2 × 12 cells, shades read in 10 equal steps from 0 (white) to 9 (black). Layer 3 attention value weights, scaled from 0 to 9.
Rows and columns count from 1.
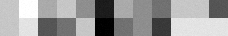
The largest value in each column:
2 1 6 5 4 9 5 4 7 2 2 6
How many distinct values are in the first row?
7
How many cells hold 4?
3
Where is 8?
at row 1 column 6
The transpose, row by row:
2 2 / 0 1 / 3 6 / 2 5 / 4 2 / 8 9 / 3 5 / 4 4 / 5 7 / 2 1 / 2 1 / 6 1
